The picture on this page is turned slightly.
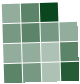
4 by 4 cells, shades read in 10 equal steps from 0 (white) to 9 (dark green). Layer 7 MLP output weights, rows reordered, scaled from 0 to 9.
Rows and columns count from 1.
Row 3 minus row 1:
0 -2 -6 6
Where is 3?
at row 3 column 3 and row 4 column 3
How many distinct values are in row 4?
4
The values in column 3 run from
3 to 9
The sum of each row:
19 20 17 22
